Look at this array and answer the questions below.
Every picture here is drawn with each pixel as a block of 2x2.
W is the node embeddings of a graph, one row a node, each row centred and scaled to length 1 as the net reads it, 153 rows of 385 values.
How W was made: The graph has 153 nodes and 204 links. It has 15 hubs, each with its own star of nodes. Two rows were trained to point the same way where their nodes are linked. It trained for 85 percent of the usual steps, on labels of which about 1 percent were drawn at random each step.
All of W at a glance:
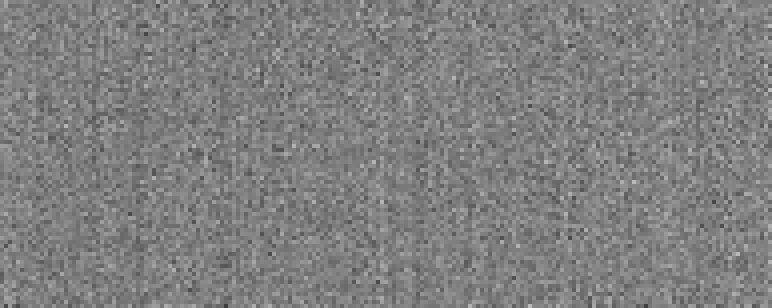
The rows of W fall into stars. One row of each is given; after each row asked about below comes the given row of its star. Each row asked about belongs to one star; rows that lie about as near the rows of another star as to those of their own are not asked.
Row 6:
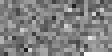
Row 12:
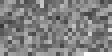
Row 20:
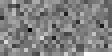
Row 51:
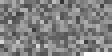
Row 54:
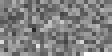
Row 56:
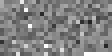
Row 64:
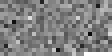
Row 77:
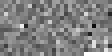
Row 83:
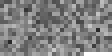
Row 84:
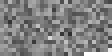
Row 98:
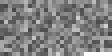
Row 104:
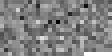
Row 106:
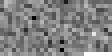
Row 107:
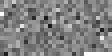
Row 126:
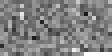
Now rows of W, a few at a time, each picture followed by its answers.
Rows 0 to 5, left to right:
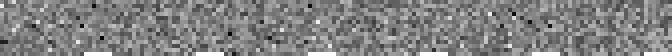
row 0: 84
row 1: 51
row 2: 104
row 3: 106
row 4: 20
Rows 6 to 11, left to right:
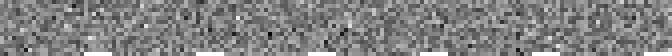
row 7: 84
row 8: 106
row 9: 104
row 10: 107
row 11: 54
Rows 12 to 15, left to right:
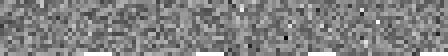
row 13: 12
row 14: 104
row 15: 51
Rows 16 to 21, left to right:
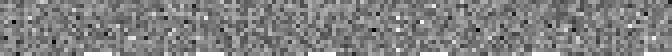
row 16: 64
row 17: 126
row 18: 64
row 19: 56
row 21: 126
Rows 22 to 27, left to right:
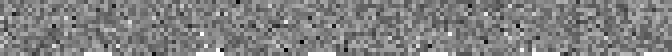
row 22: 20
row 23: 77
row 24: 84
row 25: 51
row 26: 126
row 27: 98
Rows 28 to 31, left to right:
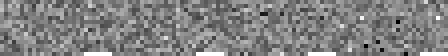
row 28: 56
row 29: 84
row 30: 98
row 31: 51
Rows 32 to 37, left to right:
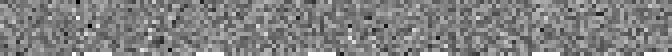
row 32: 64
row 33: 6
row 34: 20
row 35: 107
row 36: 64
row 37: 56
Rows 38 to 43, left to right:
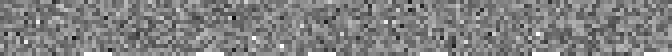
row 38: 54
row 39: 106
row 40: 12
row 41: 104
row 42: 64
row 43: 104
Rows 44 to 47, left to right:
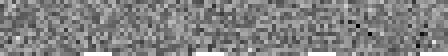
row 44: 126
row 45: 20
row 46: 12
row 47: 64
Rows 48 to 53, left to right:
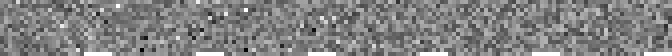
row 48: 6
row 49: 12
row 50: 12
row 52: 20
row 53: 64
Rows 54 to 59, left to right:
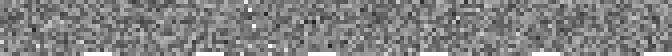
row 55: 126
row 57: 54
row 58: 98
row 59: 98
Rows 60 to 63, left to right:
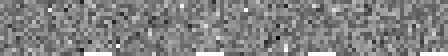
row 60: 6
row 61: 77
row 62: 56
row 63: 56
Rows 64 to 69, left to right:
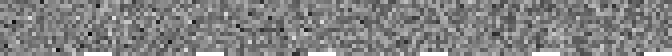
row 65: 20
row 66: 107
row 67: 54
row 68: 83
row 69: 6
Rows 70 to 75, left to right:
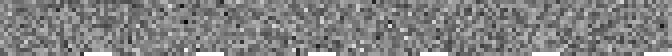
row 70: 6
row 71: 126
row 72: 107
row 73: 107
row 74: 77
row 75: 104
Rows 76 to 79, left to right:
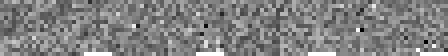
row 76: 98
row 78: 77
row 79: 106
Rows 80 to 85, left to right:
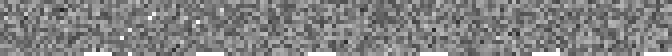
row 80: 20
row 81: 56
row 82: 98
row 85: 54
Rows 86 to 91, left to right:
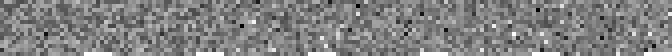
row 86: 98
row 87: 54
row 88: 83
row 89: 126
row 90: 106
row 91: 77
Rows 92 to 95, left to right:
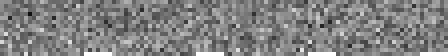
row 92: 6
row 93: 54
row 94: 6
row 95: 84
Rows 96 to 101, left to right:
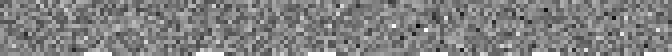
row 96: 83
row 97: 83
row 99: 12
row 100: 20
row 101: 20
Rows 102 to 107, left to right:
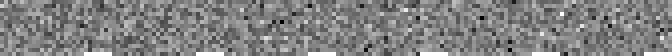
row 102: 106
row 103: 84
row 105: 6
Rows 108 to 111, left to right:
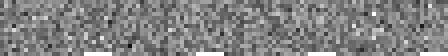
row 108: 107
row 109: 77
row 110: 51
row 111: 6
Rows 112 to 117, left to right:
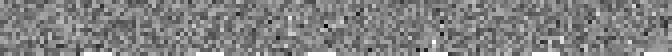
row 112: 107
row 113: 64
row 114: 20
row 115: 106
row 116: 56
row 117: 6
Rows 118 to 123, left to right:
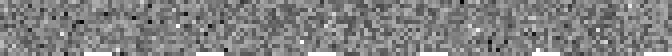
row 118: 20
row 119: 104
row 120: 98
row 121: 126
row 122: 83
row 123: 77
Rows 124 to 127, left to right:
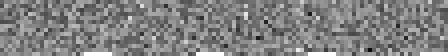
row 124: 83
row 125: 84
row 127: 106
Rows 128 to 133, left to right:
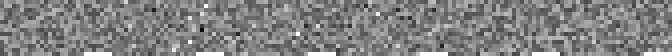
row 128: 107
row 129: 84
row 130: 12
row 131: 20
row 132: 56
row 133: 107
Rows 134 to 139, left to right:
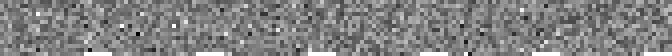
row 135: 83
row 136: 126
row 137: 84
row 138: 64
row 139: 54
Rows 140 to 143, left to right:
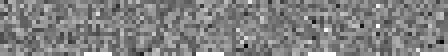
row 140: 104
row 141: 6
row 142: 98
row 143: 77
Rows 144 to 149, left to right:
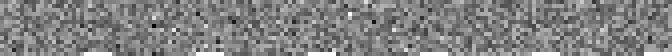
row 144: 106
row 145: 77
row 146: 126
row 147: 104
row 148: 106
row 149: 54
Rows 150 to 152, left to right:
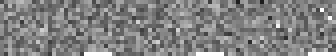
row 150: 6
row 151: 12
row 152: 107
